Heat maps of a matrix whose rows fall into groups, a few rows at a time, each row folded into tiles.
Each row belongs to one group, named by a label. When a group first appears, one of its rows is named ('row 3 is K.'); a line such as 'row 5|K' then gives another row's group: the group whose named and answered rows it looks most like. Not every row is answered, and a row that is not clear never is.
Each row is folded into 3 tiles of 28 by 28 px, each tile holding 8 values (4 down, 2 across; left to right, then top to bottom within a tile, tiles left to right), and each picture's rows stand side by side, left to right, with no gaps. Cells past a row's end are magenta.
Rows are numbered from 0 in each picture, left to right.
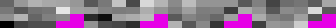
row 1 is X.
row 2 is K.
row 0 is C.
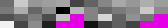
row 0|K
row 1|C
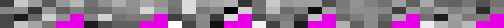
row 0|X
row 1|C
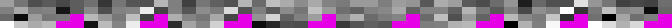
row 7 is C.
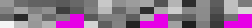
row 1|K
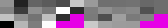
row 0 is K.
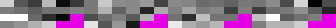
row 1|K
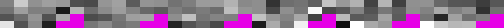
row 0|K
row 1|X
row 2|C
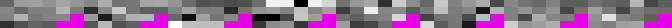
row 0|C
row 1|X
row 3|X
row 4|X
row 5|K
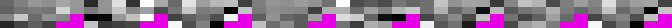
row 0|C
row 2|K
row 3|K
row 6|X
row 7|K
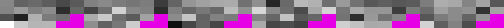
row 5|K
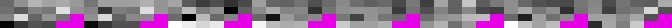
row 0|C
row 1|C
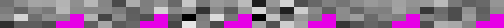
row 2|X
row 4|C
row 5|X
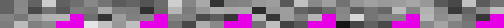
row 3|X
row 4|C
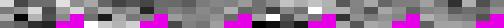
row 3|C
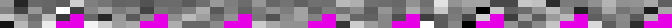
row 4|X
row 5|K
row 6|X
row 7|K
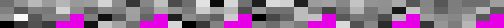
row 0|C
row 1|X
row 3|X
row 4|K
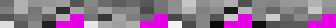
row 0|K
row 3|C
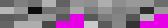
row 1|K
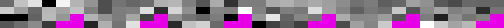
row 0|X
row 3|C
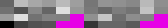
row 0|C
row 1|C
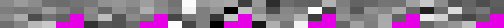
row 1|C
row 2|K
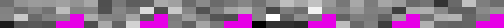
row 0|C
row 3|C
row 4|K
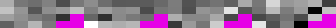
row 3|K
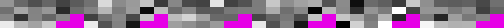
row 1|K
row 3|K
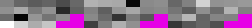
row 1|X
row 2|C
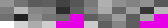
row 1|K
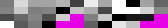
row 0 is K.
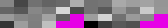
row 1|C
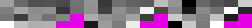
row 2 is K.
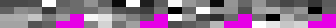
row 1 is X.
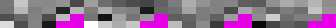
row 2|K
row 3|C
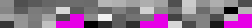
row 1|C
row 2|K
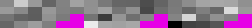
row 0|X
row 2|C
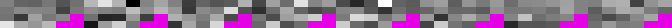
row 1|X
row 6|C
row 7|X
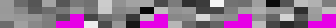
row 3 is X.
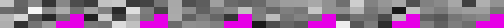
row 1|X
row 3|C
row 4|K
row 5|X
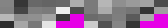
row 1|K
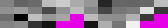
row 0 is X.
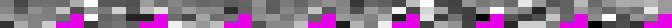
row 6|X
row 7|C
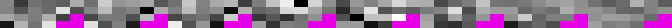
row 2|K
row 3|X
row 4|X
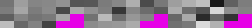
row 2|X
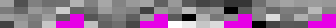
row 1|K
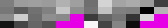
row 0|C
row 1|K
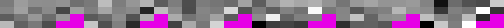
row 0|K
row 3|C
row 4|C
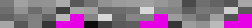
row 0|K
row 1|C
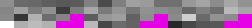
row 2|C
